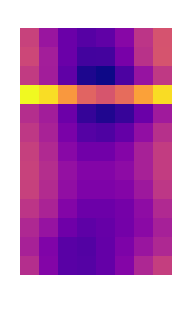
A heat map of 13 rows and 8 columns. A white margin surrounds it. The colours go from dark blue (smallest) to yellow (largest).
Overall the values sit about 30% of the way up the scale. Row 4 stands out from the rest. The bottom middle is the smoothest part.
